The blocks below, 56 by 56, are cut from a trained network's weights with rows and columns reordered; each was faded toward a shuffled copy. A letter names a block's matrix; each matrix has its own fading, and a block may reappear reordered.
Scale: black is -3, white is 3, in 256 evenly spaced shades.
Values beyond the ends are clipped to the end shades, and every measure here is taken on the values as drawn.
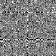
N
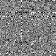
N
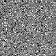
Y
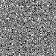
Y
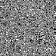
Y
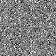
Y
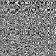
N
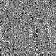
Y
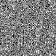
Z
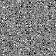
Y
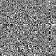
N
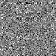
Y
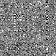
Y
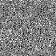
N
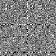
N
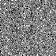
Z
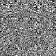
N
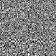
N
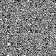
Z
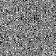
Y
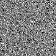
Z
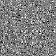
Y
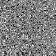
Y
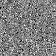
Z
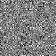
N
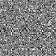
Y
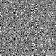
Y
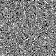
Z
